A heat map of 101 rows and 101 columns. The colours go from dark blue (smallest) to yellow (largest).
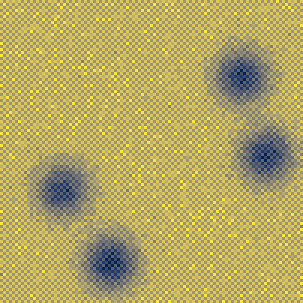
Dips: four. Odd rows or columns: none. Slope: none. Average level on the scale: 70%.
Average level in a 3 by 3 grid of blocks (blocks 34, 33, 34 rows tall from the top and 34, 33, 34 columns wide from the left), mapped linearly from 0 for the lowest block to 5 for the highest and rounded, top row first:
551 / 250 / 225
